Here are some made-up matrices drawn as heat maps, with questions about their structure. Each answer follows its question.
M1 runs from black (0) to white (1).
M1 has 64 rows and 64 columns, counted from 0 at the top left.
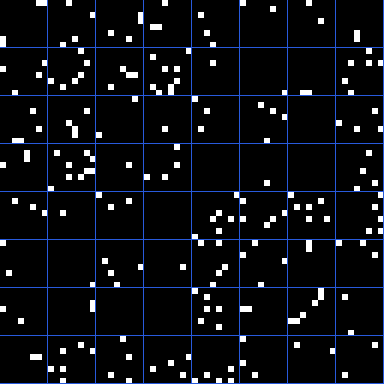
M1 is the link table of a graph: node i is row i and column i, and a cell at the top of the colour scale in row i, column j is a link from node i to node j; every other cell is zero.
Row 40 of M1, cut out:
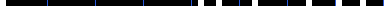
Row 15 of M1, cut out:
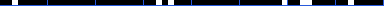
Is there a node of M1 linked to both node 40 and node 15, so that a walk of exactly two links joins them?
yes
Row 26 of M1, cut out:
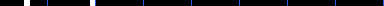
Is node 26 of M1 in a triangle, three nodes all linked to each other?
no
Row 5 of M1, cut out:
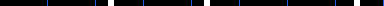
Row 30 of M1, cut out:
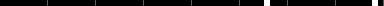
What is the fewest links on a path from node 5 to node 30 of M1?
3
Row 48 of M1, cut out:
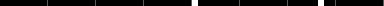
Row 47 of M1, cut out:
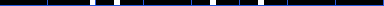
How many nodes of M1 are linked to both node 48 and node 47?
0
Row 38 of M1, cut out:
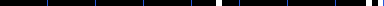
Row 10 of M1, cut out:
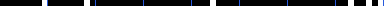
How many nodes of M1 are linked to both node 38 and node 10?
2
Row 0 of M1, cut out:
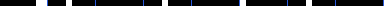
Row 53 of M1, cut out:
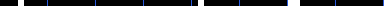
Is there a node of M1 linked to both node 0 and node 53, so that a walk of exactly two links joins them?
no
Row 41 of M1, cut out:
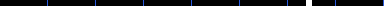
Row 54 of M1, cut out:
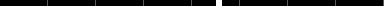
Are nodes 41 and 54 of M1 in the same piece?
yes
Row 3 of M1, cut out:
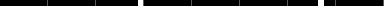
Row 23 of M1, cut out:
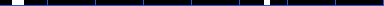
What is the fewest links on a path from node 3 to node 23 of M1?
1
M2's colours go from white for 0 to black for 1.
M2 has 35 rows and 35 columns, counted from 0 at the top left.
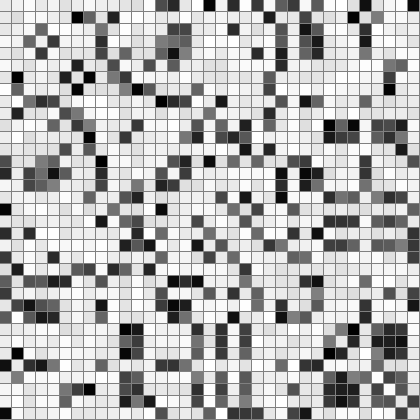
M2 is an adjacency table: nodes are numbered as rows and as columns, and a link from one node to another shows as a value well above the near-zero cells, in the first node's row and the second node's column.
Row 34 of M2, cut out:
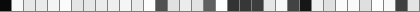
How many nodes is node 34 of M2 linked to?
9
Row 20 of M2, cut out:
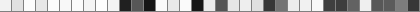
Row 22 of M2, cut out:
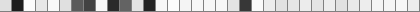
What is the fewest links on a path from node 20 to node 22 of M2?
1
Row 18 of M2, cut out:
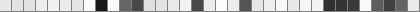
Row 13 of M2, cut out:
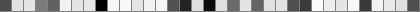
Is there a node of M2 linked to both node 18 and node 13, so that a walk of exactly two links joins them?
yes
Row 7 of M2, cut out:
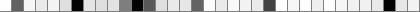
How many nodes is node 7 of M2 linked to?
8
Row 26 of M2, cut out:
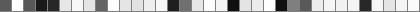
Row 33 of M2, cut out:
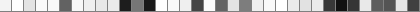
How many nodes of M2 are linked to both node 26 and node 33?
0
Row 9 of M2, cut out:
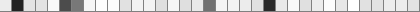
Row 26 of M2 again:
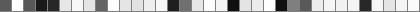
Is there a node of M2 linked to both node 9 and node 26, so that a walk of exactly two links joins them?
no
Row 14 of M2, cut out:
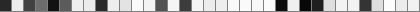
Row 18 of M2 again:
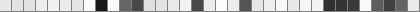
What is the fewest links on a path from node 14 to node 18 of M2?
2
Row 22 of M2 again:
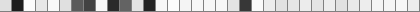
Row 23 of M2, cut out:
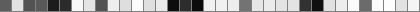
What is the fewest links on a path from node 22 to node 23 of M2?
2
